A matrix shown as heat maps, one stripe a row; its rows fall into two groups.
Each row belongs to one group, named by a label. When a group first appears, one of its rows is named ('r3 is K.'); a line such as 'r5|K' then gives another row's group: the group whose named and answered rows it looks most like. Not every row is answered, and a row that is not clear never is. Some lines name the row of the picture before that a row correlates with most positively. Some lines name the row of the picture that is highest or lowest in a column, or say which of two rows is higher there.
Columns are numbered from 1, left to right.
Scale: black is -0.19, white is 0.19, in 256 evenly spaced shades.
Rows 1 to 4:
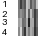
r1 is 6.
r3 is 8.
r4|8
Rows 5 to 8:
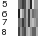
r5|6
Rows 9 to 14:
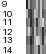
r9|6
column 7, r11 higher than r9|Yes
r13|6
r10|6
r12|8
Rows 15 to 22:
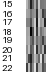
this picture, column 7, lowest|21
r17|8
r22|8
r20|8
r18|8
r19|8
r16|8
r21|6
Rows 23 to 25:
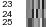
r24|8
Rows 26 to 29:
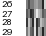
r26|6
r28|8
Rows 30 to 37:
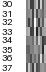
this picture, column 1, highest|33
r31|8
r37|8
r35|6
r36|6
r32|6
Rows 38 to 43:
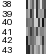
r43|6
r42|6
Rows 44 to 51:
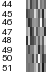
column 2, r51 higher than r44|No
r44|8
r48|6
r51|6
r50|8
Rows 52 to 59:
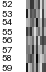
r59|8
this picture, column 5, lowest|53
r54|8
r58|8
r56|8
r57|8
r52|6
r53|6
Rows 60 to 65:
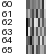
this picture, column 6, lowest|61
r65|8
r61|8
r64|6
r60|6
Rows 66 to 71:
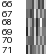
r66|6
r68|8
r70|8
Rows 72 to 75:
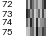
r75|8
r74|8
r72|8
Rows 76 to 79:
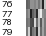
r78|8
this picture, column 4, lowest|78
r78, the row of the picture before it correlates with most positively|74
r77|8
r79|8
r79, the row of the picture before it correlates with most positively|74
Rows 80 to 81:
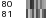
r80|8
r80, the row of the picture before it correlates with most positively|78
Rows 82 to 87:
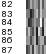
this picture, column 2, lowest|84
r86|8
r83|6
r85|8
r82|6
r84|6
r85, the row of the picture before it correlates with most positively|80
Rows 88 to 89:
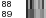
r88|6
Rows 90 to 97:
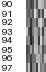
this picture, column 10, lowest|92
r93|6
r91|6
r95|6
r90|8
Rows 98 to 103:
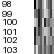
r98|6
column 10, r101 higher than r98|No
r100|8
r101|6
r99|6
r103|8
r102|8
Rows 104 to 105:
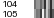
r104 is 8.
